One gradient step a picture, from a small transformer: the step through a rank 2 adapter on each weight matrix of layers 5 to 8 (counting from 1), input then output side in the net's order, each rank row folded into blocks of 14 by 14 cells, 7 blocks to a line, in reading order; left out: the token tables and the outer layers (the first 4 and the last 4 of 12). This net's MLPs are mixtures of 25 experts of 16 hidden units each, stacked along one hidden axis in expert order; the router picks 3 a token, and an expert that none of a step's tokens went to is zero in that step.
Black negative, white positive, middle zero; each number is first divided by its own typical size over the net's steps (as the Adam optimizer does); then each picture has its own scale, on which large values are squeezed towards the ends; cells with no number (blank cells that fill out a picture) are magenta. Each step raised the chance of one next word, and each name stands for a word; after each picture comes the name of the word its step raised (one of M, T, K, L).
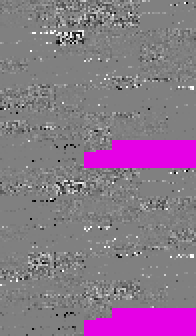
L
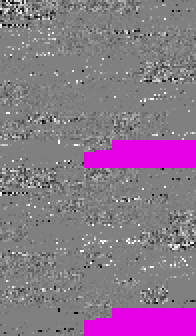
L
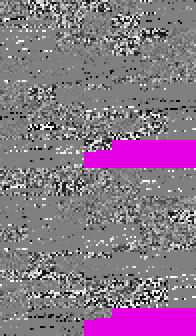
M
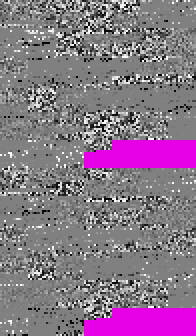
M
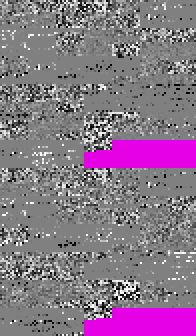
M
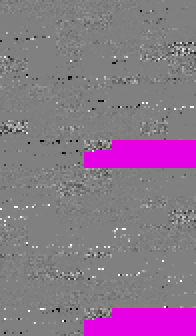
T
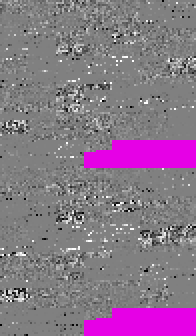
L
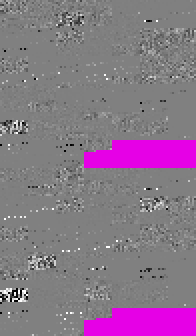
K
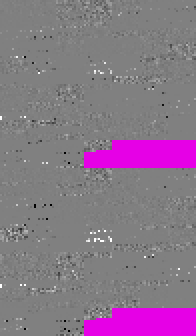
L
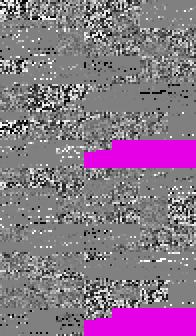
M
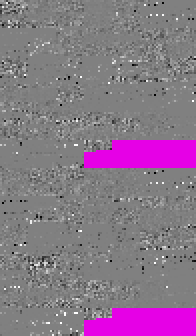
K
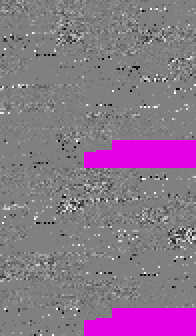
T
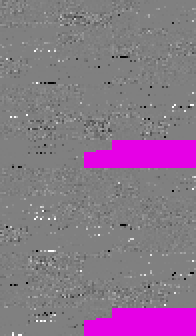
T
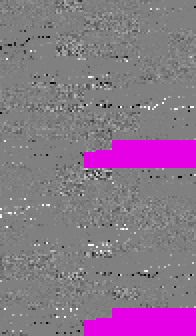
T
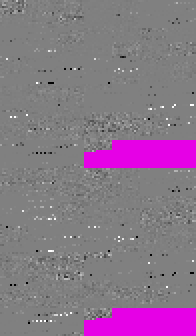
T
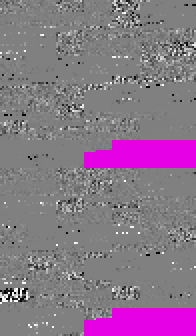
K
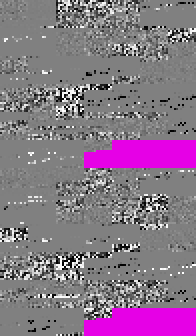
M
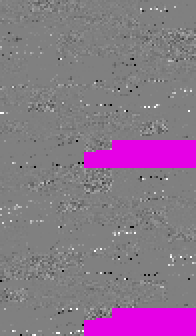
T
